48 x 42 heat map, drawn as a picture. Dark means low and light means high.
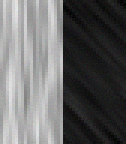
It is made of 1 by 2 panels. Panel 1,1: high, streaked downward. Panel 1,2: very low, slanting down to the right, faint in contrast.
